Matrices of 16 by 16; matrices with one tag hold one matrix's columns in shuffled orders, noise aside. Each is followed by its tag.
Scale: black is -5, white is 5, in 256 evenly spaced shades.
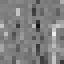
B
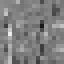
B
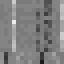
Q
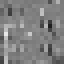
B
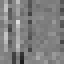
Q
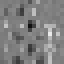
B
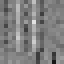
Q
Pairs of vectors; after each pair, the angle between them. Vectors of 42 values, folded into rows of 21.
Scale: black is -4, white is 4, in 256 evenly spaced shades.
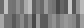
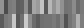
partly opposed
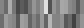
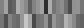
partly opposed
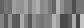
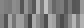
partly aligned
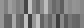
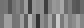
nearly opposite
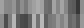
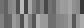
orthogonal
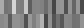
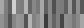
nearly parallel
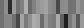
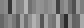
nearly parallel
